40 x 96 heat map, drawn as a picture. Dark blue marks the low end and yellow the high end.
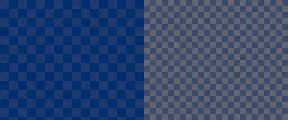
It is made of 1 by 2 panels. Panel 1,1: very low, checkered, faint in contrast. Panel 1,2: low, checkered.
